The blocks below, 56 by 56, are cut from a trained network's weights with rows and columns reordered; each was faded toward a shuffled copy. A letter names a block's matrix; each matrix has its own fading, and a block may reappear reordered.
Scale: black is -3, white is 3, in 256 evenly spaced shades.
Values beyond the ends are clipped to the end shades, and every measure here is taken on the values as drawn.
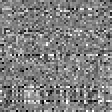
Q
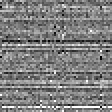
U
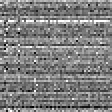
U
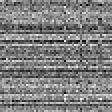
U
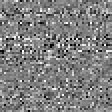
Q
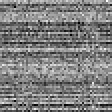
U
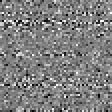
Q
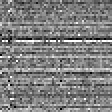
U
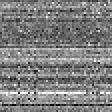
U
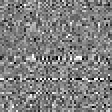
Q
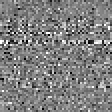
Q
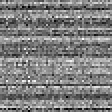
U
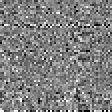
Q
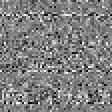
Q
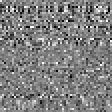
Q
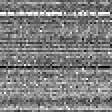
U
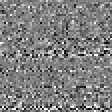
Q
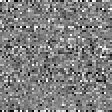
Q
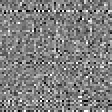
Q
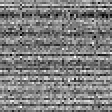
U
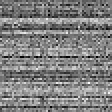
U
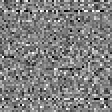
Q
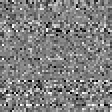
Q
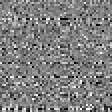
Q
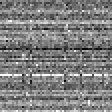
U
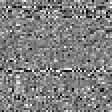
Q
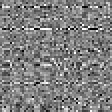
Q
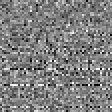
Q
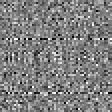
Q
